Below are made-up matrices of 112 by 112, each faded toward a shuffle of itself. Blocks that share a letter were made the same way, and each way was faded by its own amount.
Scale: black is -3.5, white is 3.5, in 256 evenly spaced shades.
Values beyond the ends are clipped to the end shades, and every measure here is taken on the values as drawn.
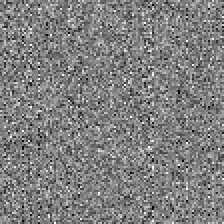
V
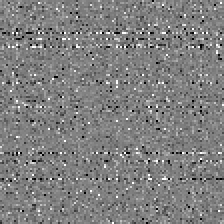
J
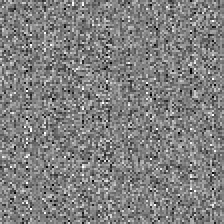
V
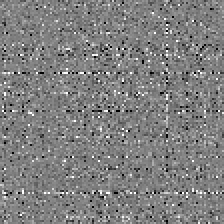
J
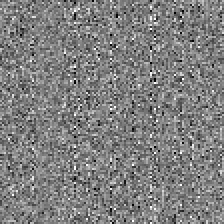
V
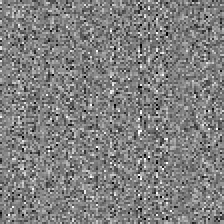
V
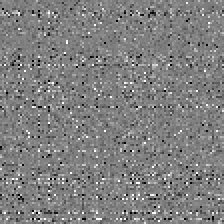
J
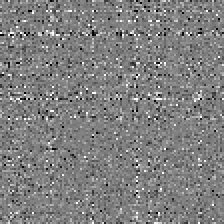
J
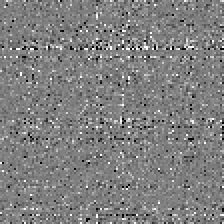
J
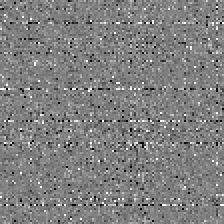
J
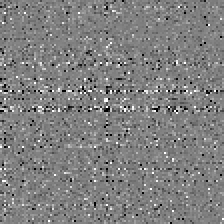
J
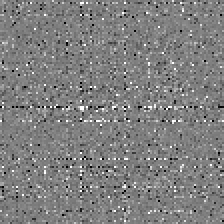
J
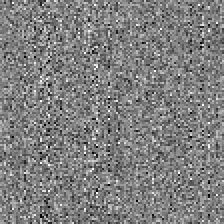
V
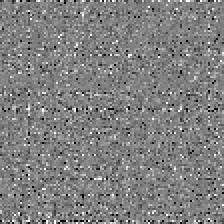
J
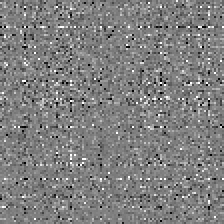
J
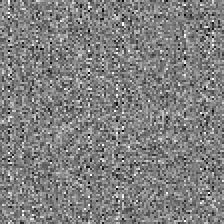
V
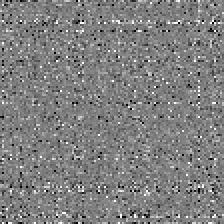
J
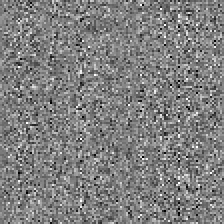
V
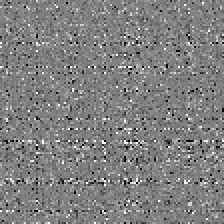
J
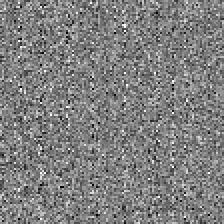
V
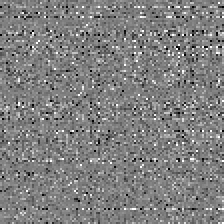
J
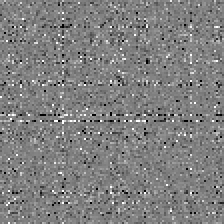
J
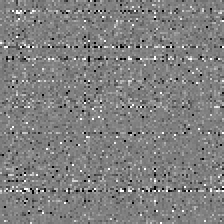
J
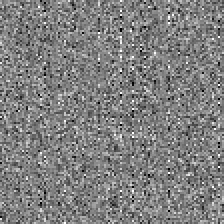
V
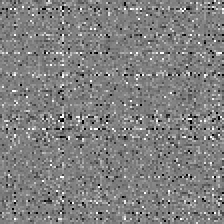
J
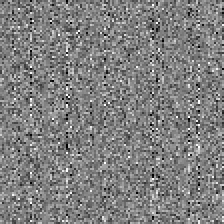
V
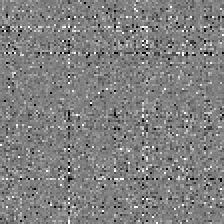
J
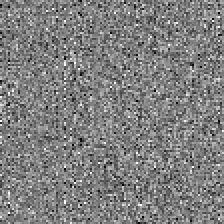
V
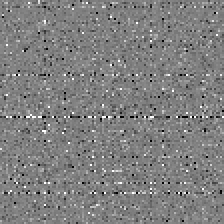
J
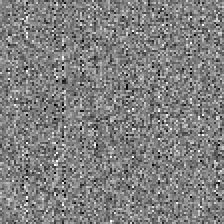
V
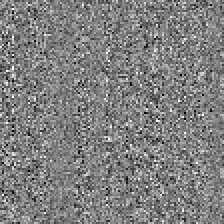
V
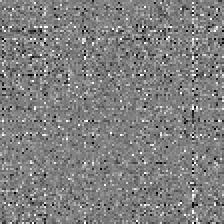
J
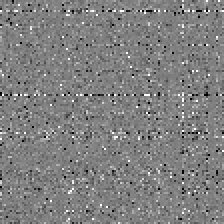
J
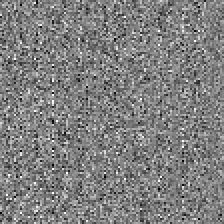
V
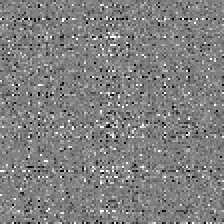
J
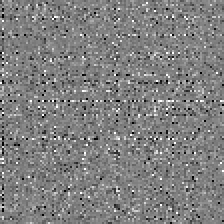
J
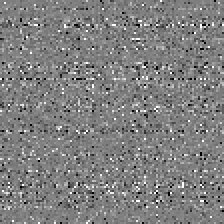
J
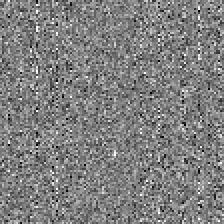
V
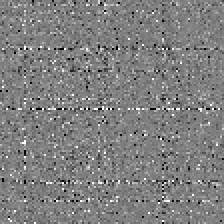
J
